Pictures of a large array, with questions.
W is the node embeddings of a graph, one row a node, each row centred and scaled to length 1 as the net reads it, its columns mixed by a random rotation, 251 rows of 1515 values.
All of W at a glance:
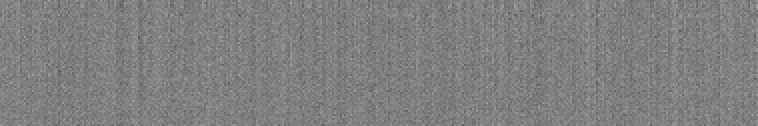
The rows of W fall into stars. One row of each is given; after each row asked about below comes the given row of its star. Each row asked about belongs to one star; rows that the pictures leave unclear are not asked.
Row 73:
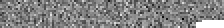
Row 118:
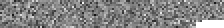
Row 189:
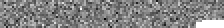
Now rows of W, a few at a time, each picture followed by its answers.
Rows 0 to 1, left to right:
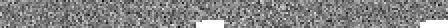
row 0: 189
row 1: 118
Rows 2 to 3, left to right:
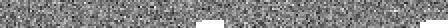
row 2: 189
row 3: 118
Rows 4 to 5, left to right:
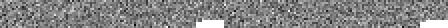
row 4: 189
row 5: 189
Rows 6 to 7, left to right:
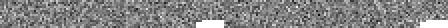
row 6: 73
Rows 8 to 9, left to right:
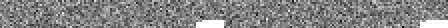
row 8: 118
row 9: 189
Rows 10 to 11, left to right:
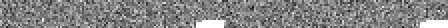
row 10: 189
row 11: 189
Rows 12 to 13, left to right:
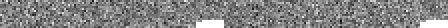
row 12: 118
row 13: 189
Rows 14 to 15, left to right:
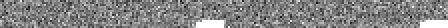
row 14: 189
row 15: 189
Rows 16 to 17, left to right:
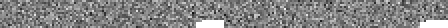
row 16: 73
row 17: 73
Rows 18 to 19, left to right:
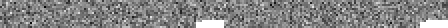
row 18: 189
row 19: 189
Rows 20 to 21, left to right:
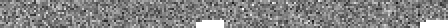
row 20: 118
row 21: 118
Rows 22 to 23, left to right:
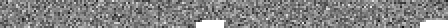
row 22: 73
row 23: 189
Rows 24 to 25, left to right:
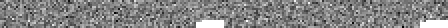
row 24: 189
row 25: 189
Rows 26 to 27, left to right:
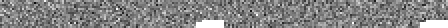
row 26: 118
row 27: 73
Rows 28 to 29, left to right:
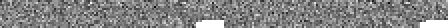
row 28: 73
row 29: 73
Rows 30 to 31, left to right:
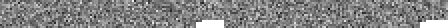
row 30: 73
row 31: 73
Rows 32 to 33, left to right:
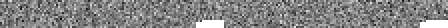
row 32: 73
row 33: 73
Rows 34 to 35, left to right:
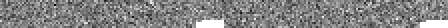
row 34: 189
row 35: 73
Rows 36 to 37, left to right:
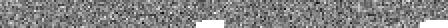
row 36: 189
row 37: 189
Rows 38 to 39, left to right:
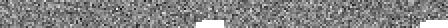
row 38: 73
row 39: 118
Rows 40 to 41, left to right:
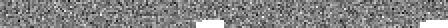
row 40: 189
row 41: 189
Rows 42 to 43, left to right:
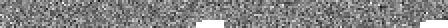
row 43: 73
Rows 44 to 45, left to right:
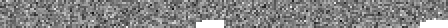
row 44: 118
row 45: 189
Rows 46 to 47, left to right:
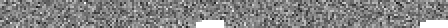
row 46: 189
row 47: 118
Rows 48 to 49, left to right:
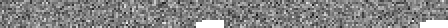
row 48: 73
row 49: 189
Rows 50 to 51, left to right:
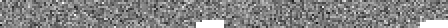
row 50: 118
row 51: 189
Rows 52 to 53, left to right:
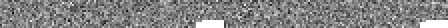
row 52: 118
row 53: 73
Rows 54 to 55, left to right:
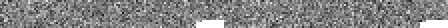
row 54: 118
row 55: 73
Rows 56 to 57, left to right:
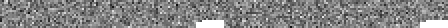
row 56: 118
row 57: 189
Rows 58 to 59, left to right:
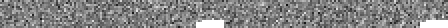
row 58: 189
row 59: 189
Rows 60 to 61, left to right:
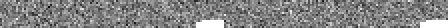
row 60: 118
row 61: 118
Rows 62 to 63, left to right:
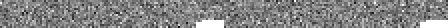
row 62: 189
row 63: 189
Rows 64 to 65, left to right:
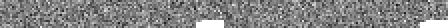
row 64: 118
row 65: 73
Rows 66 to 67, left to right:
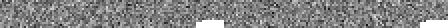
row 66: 118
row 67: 73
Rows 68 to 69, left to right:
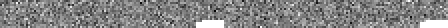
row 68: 73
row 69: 118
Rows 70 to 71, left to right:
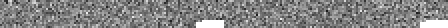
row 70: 73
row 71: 189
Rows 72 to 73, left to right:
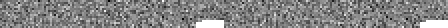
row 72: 73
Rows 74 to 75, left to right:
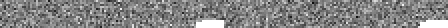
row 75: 189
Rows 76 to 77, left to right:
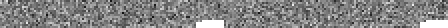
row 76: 118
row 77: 118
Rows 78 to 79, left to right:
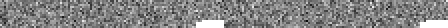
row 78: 189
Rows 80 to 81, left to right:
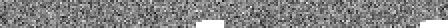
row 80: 189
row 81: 189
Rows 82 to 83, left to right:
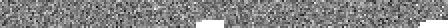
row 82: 189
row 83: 73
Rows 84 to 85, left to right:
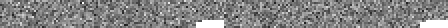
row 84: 118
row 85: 189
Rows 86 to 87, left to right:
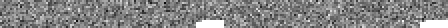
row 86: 73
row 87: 118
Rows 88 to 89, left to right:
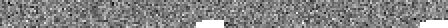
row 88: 118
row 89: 73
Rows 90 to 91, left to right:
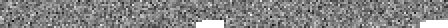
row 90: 73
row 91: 118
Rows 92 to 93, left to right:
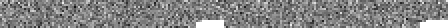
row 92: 118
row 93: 73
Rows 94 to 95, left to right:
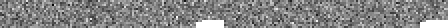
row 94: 73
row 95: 118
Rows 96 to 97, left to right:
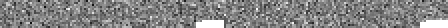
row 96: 73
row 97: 118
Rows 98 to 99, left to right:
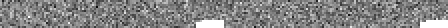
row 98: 118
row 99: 118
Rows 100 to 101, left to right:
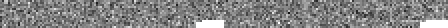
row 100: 118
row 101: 189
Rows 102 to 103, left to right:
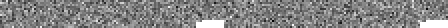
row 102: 118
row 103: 189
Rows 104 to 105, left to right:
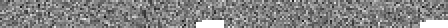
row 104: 73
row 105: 189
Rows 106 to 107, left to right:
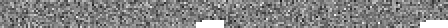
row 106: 73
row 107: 189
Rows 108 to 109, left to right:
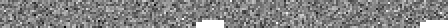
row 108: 118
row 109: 118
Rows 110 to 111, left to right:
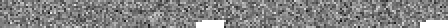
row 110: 73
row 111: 189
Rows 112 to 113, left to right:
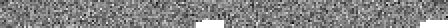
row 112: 73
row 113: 189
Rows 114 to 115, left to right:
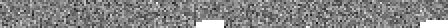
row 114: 189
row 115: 189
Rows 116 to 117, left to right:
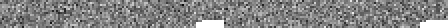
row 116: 73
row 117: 73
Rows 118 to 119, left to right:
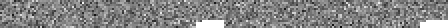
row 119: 189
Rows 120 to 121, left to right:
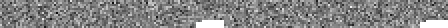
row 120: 189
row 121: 118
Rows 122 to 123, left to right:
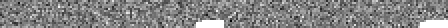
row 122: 73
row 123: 189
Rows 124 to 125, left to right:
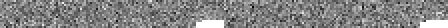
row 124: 189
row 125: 189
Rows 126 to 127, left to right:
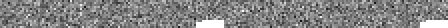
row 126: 189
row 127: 73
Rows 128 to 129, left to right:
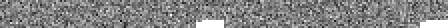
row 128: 118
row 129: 118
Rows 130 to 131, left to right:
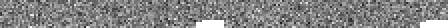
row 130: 73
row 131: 118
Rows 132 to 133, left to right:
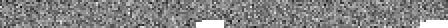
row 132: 73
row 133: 189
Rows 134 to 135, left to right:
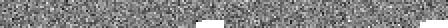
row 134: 73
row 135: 189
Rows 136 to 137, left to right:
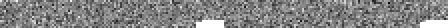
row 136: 189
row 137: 73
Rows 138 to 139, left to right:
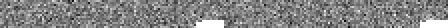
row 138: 189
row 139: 189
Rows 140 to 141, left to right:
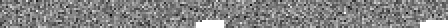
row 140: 73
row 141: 189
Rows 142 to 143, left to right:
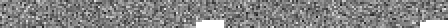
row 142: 118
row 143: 189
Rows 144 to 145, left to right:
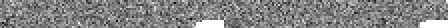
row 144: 189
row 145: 73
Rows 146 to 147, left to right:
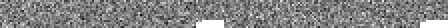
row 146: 118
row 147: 118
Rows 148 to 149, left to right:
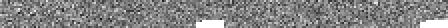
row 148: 118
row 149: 118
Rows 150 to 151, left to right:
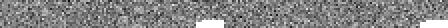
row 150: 189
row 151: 118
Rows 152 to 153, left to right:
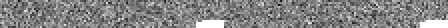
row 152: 118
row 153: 189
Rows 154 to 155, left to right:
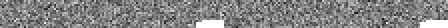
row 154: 118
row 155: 73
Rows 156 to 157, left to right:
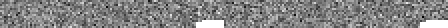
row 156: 73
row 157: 73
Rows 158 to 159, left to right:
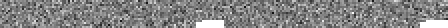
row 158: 189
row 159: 73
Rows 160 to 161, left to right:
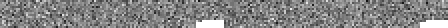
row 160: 118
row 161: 73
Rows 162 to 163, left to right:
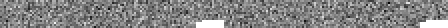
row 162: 189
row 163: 73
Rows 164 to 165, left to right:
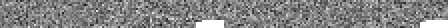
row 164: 73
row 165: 118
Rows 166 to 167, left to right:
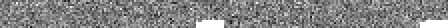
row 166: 189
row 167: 189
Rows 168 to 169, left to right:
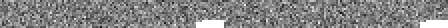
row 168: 189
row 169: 189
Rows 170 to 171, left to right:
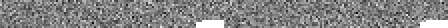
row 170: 189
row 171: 189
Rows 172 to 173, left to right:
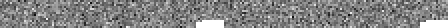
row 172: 118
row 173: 73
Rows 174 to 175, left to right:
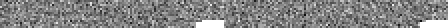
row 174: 73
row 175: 73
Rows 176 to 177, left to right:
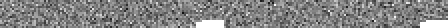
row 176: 189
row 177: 73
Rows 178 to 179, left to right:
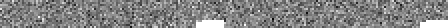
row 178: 189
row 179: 118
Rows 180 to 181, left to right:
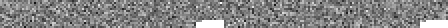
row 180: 118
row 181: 118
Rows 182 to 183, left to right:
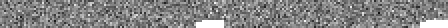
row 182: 73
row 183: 118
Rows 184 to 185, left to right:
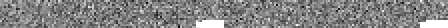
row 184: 189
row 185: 73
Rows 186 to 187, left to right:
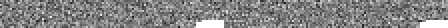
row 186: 189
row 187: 73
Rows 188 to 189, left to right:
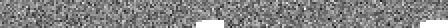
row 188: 189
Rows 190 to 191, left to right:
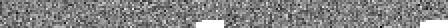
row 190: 73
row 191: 189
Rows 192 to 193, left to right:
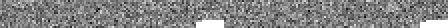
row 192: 189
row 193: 118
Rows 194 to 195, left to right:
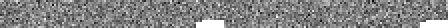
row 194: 73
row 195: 73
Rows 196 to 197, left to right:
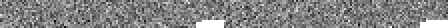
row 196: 118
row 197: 189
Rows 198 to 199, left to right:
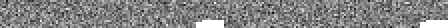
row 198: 73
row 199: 73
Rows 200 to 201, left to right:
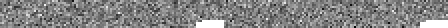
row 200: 118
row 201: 189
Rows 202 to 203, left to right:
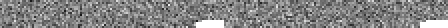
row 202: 73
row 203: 118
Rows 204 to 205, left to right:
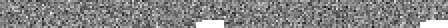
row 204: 73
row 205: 73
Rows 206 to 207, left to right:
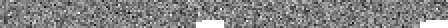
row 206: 189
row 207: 118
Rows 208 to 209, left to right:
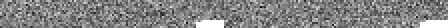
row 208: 189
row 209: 189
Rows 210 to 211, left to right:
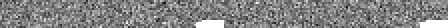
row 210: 73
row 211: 73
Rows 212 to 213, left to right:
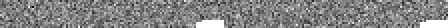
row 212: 118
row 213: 73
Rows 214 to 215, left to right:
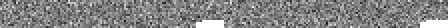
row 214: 73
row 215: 118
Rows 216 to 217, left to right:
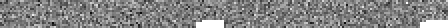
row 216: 73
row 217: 73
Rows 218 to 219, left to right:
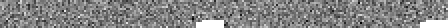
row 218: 189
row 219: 73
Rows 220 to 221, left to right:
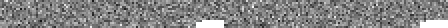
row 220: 118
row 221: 118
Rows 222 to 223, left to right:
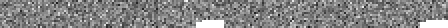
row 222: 118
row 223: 73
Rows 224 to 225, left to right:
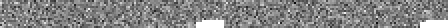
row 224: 118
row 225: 189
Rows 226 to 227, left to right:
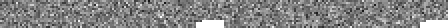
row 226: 73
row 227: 118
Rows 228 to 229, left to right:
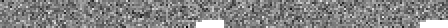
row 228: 189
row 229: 189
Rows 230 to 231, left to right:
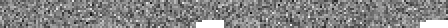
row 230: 73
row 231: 189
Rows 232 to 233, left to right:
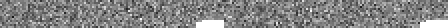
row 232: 189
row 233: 118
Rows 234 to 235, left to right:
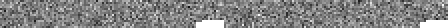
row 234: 73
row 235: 73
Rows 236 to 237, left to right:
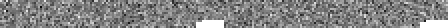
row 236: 118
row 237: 73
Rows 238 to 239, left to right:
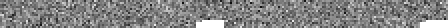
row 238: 118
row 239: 73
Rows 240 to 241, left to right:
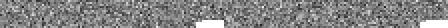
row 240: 73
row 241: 118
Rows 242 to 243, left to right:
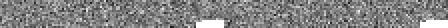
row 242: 118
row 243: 189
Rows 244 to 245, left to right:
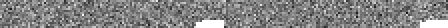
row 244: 73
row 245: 189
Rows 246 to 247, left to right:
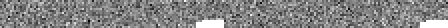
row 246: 118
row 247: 118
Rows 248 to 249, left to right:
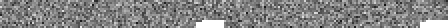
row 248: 73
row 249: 189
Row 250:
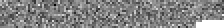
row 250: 189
